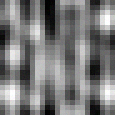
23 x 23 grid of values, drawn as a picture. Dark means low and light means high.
The ninth with the highest average is the bottom left. On average the colour sits 50% of the way up the scale. The values follow a bell shape. Upright stripes repeat 5 times across the table. The centre is the calmest part.
